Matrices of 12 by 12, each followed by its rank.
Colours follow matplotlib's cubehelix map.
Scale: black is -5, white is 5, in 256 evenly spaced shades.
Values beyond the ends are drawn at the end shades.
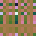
one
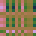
one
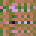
two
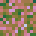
full rank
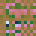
two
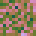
full rank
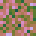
full rank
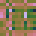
two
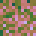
full rank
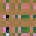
one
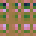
one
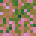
full rank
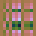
one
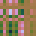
one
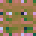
two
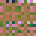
two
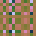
one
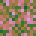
full rank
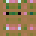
one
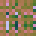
two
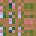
two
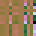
one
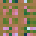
two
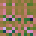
two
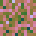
full rank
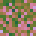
full rank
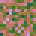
full rank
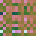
two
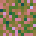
full rank
